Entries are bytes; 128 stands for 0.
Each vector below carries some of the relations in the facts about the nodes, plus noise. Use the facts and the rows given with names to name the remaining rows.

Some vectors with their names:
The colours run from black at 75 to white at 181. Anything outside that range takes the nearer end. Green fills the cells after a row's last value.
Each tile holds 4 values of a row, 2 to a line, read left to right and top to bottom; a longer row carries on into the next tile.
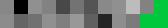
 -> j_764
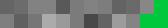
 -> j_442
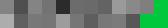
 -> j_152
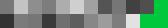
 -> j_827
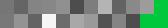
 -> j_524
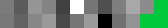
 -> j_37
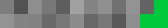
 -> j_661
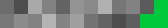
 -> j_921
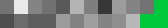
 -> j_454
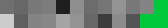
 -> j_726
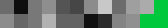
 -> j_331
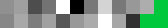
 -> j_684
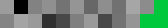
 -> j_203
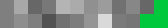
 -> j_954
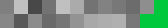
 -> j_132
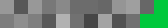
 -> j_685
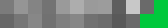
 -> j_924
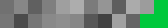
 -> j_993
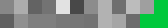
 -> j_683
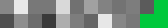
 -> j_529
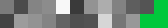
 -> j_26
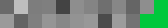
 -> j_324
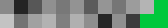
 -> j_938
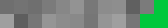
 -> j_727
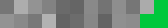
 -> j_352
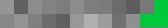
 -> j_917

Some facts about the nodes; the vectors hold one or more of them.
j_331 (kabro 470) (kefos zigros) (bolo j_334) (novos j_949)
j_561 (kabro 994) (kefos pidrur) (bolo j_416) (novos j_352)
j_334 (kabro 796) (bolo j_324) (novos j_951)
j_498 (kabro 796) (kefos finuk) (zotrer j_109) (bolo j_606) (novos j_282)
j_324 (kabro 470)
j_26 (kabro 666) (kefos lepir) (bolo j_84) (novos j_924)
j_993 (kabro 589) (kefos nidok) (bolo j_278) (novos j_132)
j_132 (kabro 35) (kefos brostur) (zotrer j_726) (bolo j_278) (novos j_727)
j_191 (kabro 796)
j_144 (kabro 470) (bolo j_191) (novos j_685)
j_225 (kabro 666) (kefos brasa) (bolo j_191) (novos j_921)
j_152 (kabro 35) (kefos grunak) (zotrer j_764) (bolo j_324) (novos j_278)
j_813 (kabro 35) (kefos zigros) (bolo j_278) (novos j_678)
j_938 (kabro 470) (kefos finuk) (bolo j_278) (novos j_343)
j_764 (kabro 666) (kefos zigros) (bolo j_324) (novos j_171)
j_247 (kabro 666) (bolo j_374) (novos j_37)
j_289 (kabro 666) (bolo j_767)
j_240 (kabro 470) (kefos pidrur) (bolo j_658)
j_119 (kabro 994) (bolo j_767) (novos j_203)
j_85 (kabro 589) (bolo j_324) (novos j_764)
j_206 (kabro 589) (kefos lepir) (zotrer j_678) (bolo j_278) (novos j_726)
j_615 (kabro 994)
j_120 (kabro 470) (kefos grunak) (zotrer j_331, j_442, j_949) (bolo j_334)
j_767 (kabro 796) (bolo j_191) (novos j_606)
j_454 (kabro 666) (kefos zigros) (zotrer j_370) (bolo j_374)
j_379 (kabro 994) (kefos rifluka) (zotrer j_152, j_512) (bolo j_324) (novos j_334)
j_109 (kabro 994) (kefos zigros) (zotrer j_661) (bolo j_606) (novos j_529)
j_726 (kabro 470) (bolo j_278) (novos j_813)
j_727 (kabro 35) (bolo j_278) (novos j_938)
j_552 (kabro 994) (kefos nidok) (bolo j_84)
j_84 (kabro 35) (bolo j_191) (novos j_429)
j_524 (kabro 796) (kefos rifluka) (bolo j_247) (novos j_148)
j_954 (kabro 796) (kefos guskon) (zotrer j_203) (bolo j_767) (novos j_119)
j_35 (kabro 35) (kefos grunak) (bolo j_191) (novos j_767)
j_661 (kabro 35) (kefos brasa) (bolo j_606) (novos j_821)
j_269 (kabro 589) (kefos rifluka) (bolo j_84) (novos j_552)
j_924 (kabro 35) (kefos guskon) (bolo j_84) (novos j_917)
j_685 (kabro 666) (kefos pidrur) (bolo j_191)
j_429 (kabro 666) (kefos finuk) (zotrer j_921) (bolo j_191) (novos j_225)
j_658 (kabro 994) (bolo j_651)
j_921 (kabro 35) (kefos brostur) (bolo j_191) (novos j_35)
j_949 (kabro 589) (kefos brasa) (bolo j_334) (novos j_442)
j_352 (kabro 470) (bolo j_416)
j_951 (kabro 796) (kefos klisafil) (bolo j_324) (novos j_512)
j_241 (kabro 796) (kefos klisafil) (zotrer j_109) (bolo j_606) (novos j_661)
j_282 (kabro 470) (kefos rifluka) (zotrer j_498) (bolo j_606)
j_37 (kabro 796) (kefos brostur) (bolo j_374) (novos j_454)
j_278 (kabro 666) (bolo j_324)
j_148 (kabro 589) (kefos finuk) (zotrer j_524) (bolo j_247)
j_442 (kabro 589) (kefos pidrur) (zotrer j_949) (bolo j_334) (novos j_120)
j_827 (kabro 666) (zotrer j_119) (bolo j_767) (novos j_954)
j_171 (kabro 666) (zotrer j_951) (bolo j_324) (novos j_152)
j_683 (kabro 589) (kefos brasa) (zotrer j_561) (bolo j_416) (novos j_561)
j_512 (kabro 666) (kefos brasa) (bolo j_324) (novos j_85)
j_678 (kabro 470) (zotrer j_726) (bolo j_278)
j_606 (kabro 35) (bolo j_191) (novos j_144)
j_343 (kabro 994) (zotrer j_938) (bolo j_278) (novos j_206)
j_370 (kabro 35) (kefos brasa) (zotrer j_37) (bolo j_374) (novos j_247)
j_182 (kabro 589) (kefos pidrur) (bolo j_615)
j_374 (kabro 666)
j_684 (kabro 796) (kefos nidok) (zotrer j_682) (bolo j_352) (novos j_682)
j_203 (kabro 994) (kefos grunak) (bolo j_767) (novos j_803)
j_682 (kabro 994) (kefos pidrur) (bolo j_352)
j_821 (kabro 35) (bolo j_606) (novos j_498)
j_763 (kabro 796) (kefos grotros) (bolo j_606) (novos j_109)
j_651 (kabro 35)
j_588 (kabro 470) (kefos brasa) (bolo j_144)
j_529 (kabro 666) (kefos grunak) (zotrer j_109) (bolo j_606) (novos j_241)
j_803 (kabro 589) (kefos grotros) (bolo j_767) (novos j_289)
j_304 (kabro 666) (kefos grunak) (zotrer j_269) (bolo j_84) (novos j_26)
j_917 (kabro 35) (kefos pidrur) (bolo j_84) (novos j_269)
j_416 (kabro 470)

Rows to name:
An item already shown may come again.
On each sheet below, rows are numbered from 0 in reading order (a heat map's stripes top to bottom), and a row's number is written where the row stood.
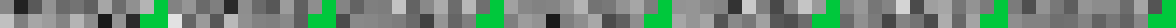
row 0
j_938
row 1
j_678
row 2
j_225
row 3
j_552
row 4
j_144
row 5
j_109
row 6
j_661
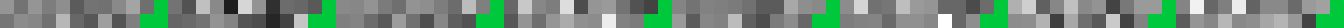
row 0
j_685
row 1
j_269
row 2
j_35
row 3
j_429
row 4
j_278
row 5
j_241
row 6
j_282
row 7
j_148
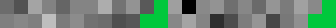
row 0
j_921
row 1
j_203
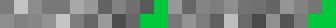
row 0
j_498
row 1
j_685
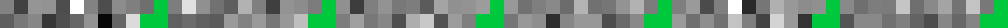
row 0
j_119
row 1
j_454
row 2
j_561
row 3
j_552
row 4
j_343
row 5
j_225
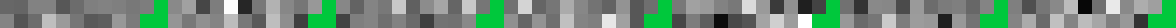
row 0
j_442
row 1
j_343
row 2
j_225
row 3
j_206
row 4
j_304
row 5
j_951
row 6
j_682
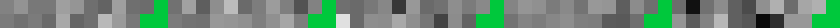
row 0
j_171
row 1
j_379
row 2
j_726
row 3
j_191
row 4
j_331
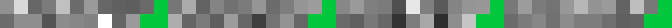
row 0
j_241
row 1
j_120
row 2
j_370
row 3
j_924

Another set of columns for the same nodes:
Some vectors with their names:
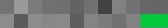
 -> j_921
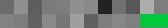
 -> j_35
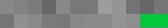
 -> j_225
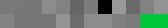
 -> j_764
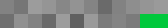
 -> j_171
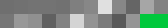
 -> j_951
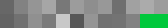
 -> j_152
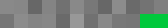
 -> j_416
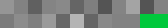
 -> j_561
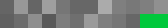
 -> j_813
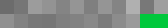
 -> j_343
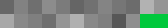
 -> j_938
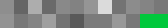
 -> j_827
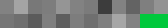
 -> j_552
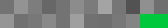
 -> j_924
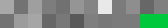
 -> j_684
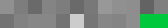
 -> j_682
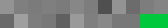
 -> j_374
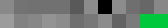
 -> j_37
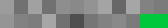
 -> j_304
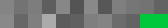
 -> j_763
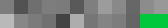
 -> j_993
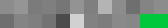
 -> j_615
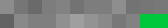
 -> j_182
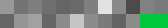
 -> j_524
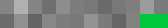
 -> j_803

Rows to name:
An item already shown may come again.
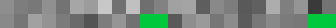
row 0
j_370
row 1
j_240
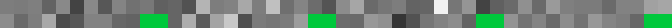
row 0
j_763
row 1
j_241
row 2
j_84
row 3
j_726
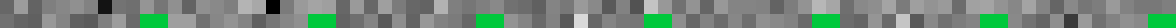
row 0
j_821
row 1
j_454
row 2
j_813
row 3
j_324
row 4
j_726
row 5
j_152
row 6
j_119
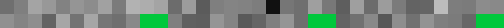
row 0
j_206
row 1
j_821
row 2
j_813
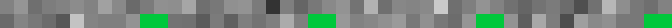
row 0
j_615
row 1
j_552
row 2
j_429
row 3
j_331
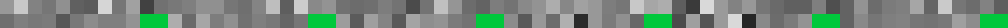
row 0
j_203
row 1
j_132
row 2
j_331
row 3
j_678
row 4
j_498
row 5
j_661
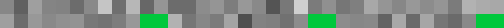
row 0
j_379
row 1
j_120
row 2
j_206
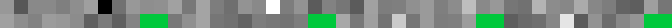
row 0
j_148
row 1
j_684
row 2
j_442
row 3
j_282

